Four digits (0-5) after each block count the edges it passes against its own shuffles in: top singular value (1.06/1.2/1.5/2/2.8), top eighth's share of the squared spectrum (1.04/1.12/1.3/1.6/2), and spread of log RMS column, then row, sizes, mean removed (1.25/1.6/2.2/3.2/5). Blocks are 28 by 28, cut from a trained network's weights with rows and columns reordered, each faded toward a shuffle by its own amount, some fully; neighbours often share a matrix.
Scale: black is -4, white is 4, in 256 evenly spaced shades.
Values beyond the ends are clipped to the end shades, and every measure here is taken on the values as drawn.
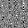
2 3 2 0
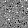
0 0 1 0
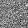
1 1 0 0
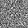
2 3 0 0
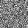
2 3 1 0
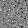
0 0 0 0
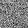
0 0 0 0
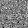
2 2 0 0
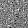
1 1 0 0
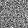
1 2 0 1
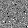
0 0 0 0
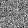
1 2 0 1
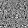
2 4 1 1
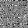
2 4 0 2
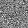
1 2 0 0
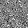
1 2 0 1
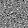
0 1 0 0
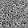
1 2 0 1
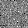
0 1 0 0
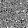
1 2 0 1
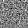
0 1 0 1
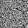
2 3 1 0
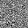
2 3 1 1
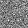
0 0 0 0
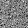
0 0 0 0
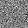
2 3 0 1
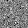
0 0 0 0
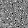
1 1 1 0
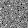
0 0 0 0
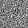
1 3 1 1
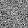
2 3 0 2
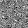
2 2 0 0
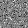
0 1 0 0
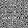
3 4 0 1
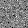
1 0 0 0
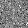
1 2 0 0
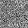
1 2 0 1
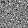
1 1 0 0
